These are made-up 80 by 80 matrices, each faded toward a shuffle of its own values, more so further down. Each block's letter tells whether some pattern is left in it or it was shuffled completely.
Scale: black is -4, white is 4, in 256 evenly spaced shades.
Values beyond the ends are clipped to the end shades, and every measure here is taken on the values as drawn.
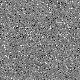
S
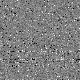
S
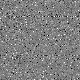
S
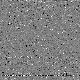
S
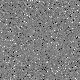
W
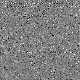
S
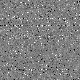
S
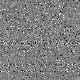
S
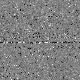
S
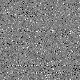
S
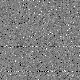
S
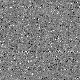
S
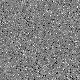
W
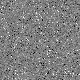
W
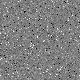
W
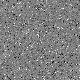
W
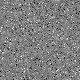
W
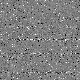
S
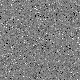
W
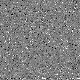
S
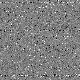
S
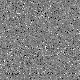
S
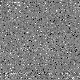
S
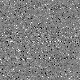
S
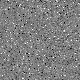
W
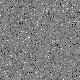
W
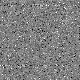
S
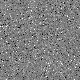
W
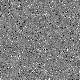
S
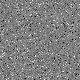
W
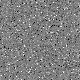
W
